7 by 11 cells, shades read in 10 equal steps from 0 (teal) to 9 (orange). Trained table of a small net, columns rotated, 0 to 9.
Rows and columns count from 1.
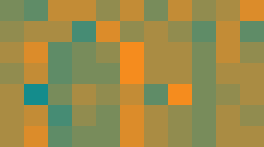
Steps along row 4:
up down up same up down same down up same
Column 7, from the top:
4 6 6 6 3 6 6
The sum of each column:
38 39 28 32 35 53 37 43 28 43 39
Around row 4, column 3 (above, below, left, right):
3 4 7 4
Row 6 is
6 7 2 5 4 8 6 5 4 6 5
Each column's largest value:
6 8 7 7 8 9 6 9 5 7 8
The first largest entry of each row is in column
11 5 6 6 8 6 2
